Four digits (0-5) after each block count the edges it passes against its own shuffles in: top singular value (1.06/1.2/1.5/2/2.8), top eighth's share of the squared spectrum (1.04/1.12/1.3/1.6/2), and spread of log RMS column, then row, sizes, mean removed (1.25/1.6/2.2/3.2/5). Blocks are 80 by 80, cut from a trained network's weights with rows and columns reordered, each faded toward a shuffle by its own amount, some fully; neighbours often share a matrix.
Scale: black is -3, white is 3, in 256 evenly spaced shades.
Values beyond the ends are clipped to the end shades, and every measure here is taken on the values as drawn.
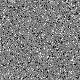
1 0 0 0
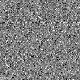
3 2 0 1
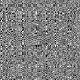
4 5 3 2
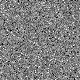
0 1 0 0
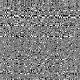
4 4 0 3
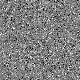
1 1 0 0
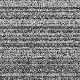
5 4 1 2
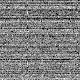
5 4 1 3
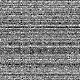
5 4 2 3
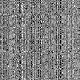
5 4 3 1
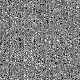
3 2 0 1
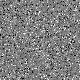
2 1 0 0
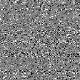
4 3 1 3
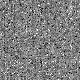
1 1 0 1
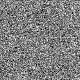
1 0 0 0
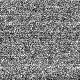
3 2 0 0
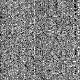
3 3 2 1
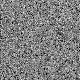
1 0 0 0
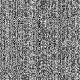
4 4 1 1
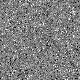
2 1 0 0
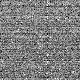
3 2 0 0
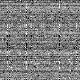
4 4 2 1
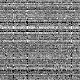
5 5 2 3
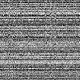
5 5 0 4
